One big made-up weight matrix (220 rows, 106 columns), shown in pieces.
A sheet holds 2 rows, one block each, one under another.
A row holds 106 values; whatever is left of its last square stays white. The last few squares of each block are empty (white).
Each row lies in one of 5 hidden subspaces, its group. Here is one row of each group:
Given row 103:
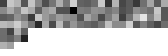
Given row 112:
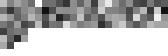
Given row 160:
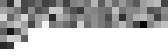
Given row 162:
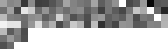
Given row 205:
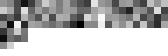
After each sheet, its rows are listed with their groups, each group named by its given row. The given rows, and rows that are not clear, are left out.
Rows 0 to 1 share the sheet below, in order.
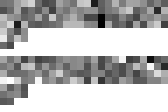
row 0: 205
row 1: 162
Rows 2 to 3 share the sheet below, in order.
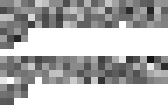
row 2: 112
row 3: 162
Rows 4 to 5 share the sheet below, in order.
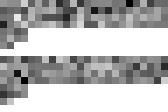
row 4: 205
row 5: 205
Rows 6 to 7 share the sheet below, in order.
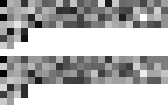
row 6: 103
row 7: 103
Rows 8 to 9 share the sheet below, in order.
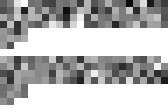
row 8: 205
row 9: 205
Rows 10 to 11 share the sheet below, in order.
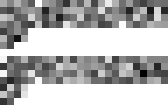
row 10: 112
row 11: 103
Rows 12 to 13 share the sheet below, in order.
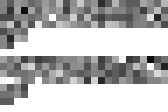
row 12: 162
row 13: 162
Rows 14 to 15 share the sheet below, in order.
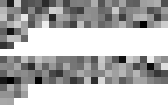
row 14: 160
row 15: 162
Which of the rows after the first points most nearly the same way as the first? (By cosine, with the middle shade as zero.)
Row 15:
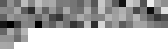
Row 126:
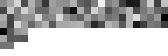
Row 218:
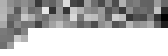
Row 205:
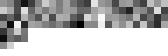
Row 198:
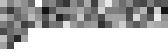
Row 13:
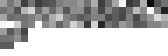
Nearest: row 205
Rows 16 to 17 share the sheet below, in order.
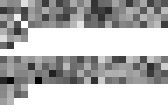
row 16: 205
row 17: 162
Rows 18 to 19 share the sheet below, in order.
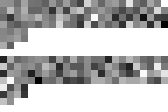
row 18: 205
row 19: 103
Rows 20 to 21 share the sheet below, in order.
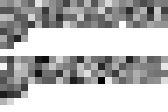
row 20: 112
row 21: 160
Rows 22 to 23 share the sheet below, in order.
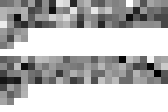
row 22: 205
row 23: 162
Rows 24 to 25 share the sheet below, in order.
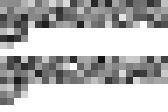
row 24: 160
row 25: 103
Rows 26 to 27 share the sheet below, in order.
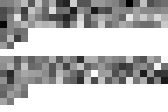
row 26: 205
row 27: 205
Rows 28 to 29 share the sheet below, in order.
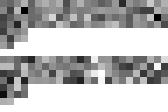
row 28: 162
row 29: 205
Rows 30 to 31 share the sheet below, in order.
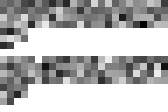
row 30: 160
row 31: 112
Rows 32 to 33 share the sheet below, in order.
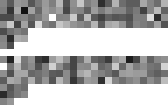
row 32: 162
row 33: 160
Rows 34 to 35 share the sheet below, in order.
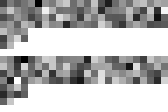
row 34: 112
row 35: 205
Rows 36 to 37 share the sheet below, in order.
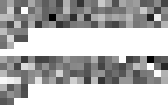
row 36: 162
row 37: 162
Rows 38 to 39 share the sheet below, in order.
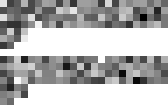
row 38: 103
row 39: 103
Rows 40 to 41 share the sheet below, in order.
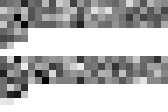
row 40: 205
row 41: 160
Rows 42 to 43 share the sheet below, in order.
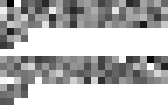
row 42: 160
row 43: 162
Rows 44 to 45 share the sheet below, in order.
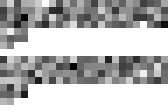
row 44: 160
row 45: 103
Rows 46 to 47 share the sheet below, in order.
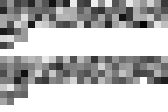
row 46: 160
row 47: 160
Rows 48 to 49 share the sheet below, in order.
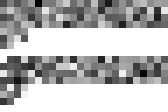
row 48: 112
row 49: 103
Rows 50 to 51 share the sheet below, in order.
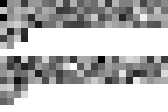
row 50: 103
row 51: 103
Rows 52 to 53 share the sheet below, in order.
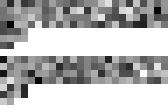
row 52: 103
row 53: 103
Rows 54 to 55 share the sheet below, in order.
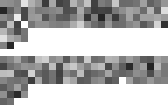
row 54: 205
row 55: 112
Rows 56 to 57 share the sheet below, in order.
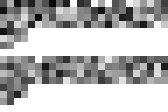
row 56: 160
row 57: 112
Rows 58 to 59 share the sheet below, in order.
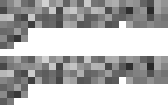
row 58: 112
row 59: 112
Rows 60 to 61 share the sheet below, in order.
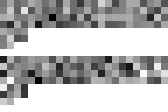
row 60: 162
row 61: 103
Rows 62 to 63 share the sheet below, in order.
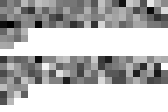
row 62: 162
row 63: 112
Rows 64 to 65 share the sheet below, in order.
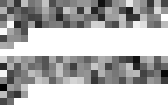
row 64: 103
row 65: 103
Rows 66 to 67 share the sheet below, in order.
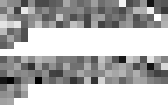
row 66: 162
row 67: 162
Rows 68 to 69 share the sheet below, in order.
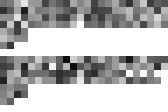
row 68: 205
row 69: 205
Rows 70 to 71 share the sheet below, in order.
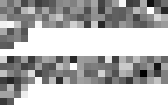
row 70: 162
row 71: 103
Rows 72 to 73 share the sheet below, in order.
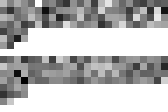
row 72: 112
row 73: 205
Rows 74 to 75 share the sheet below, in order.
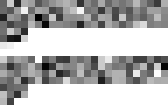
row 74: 160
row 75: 112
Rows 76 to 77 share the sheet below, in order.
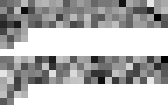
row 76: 162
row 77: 205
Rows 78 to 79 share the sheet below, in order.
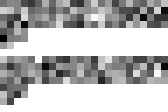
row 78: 205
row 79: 112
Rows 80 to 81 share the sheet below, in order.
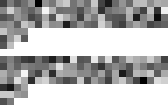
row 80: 112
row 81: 160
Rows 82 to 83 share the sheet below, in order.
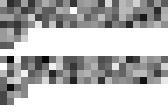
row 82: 103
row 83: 160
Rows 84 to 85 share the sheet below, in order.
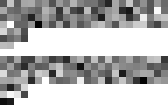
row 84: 103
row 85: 160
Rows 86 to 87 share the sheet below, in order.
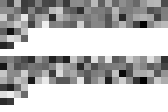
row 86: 160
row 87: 160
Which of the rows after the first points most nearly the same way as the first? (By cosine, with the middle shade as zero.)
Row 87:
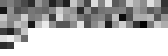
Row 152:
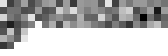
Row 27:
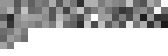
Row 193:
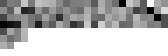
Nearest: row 152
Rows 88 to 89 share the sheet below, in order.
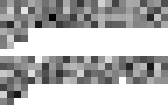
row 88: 162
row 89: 112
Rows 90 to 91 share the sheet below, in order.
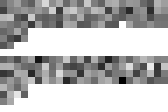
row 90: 112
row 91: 112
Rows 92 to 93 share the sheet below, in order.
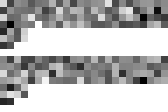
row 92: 103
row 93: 160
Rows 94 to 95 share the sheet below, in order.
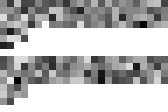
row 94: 160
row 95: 205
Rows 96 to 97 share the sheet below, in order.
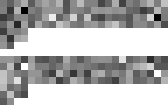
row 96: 162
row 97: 162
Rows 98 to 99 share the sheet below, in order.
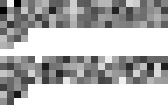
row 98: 160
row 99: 112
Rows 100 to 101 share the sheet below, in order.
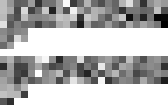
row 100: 205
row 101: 160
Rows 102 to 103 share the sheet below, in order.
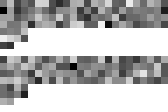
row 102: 160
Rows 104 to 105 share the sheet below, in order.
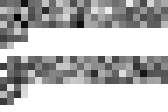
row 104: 205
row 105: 103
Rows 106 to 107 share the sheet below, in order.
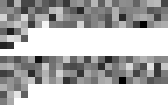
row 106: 160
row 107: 112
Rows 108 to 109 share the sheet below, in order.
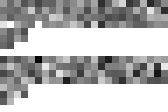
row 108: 162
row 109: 112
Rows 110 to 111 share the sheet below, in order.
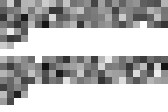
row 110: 160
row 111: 112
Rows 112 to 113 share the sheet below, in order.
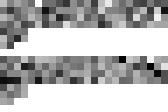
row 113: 162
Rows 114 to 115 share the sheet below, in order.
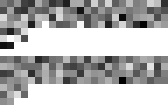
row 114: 160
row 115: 112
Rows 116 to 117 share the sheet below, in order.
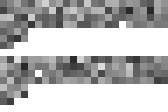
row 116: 112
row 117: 160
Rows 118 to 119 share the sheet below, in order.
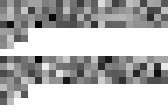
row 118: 162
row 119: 112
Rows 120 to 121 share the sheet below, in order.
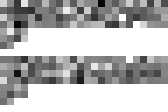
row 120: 103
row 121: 205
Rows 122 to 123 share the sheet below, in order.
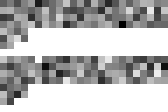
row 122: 112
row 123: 112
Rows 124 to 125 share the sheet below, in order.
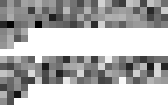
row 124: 162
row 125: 112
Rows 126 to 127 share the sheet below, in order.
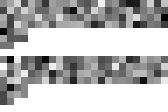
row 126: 103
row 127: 160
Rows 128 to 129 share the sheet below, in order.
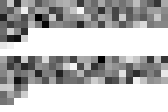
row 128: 160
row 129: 103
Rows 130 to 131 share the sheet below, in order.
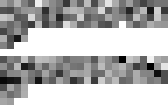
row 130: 112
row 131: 162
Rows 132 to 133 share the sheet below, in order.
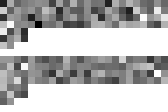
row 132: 103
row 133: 162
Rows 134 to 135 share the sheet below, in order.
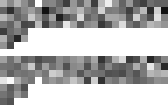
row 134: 112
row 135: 162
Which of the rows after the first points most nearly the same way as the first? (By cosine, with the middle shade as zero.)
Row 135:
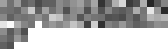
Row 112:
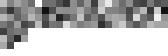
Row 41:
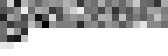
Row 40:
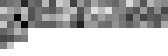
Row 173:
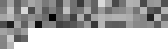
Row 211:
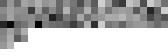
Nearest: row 112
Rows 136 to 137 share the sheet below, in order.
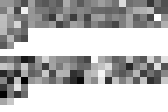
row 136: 162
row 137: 205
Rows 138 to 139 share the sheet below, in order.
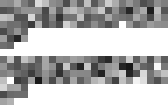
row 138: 112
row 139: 103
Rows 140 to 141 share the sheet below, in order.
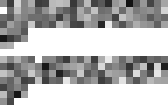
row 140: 160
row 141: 112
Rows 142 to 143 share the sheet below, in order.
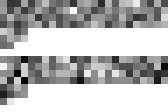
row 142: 103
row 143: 205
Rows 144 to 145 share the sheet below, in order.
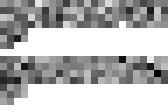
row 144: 112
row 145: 162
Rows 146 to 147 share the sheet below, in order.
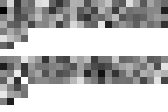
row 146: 160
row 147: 205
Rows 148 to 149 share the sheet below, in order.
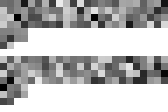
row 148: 205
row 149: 103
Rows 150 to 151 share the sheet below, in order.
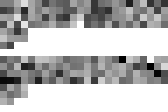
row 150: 205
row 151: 162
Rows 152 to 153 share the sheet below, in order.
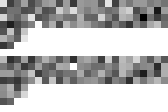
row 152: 103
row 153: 103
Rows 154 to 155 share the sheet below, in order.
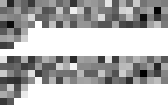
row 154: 103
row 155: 103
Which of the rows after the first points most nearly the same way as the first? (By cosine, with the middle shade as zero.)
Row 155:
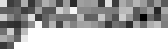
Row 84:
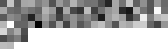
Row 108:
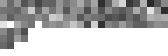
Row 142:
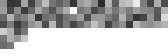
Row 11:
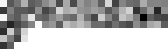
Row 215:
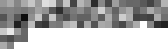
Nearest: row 11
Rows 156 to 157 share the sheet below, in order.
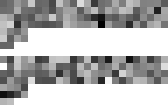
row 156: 205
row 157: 160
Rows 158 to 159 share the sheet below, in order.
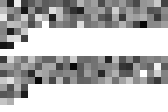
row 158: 160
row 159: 103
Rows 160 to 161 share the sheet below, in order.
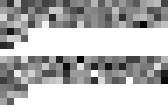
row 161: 205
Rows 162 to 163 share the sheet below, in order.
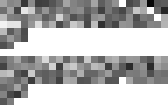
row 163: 112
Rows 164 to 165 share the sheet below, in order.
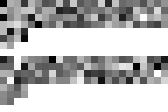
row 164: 103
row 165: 205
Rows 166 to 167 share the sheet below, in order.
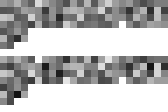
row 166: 112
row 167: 112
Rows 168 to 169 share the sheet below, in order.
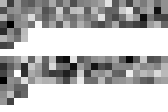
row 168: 103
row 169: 205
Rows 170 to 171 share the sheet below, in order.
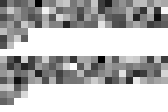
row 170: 112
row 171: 103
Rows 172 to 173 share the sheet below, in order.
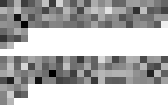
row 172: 205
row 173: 162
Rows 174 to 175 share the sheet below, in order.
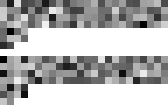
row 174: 160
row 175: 103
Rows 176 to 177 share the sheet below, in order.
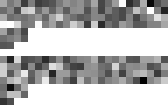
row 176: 162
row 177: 160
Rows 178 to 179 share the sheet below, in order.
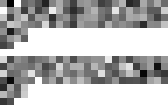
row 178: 160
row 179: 103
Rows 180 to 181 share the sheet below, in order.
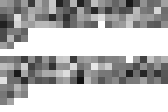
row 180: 205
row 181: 205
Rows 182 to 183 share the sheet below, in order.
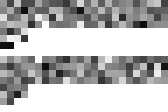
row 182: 160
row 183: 112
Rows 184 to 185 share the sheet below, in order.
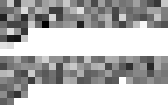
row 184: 160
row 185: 112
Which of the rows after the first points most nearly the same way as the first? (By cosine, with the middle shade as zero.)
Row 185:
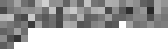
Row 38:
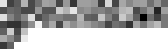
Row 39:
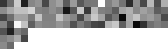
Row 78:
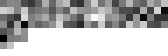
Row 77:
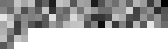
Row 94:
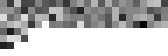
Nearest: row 38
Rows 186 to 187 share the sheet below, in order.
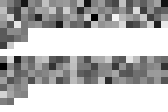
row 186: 205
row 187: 160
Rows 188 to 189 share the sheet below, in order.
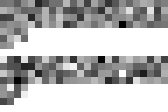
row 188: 112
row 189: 103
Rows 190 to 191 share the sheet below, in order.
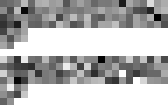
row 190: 162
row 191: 103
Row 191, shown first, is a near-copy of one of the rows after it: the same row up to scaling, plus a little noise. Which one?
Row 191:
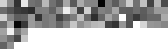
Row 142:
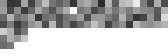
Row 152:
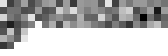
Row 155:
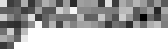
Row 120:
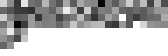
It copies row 120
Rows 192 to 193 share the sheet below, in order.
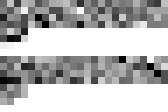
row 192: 160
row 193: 162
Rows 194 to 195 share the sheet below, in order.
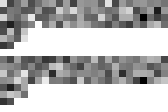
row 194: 103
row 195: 160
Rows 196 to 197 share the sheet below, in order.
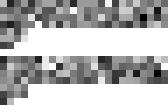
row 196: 103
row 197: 112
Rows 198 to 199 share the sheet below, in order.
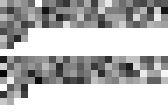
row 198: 112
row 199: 103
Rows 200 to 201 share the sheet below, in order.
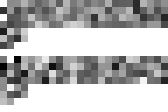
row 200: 103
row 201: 160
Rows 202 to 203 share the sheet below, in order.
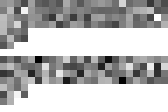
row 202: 162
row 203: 112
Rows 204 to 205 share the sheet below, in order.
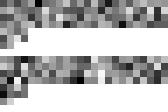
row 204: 112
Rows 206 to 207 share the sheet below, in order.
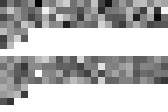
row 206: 112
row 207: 160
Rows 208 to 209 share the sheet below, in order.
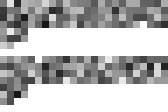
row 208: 160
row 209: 112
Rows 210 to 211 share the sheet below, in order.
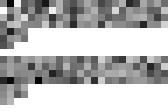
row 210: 160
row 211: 162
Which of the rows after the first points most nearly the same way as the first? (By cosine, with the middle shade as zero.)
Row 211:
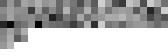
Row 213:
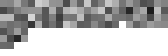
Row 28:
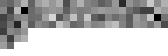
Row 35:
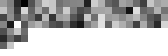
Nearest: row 35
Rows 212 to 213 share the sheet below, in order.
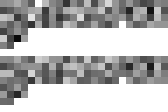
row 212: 112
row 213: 112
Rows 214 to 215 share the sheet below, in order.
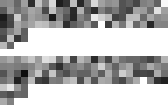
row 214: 205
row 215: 160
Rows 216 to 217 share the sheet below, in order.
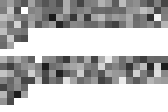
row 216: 162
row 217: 112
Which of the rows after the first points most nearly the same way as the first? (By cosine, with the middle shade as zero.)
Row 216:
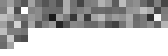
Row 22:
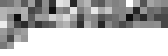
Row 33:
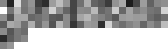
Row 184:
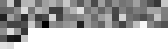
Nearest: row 184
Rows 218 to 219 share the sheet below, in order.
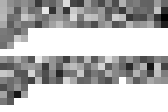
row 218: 205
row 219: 112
